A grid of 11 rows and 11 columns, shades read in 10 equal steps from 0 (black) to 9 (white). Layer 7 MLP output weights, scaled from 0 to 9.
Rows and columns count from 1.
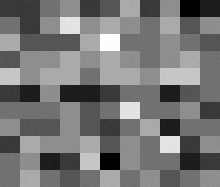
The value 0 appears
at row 1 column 10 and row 10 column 6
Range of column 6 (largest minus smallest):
9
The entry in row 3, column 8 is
4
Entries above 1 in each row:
9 11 11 11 11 7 11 10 11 8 11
